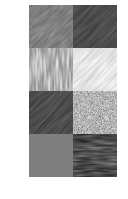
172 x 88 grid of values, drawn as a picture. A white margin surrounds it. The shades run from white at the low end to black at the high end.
It is made of 4 by 2 panels. Panel 1,1: middling, slanting up to the right, faint in contrast. Panel 1,2: high, slanting up to the right, faint in contrast. Panel 2,1: low, streaked downward. Panel 2,2: very low, slanting up to the right, faint in contrast. Panel 3,1: high, slanting up to the right, faint in contrast. Panel 3,2: low, fine-grained. Panel 4,1: middling, flat. Panel 4,2: high, streaked across.
